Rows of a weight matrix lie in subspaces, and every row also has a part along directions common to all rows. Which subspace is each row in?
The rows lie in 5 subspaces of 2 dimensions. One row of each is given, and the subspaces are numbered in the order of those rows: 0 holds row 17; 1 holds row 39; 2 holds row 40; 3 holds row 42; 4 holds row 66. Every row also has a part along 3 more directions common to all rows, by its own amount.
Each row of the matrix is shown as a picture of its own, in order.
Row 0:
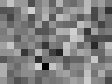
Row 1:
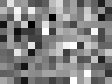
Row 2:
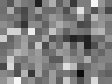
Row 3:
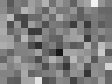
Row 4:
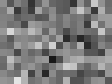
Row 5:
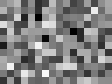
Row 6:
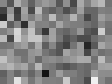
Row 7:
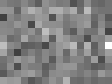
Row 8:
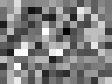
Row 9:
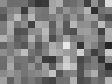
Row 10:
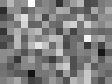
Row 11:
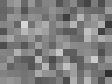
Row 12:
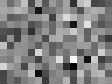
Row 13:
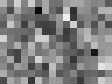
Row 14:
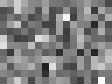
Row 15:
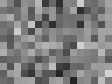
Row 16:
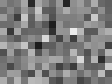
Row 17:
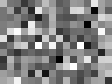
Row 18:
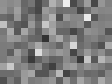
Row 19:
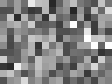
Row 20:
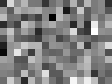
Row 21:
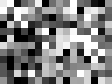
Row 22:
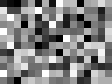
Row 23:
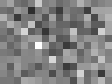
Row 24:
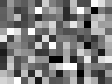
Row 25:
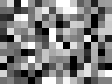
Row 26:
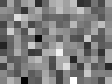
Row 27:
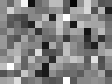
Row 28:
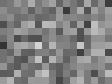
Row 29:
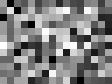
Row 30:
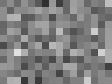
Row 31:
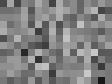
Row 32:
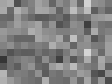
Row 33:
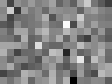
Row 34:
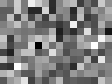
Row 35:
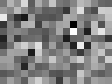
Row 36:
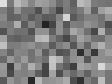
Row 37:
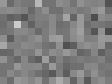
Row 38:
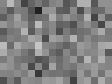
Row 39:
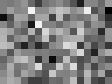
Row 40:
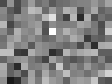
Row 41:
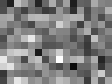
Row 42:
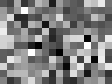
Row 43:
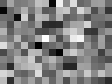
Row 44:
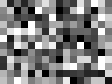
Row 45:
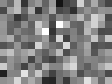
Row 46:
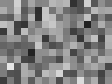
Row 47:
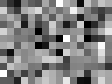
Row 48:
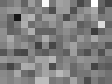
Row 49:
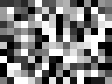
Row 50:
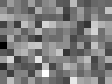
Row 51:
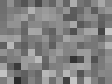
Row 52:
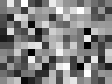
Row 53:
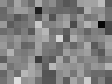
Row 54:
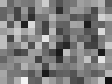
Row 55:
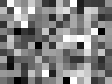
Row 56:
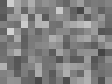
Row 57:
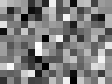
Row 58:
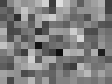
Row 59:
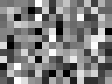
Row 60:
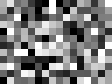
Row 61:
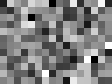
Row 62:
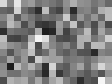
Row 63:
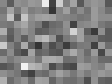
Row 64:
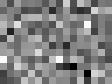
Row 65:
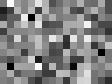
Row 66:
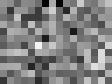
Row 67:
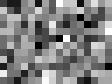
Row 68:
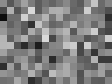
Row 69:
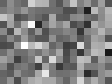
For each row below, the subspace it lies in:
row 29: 1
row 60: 4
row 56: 3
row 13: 2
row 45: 3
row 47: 3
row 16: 4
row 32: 0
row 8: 2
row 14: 2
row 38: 4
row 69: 1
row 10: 3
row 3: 3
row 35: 1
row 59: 2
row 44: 0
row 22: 3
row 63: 4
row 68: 1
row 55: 0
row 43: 4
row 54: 0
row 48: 4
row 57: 4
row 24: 0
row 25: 3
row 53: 3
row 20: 1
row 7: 1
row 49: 2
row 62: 2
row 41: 0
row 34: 2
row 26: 3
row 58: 4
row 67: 3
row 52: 3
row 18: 4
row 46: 4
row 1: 0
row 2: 0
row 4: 0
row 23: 1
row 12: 0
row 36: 2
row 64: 0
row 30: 4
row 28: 1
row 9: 1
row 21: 0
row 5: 4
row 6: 0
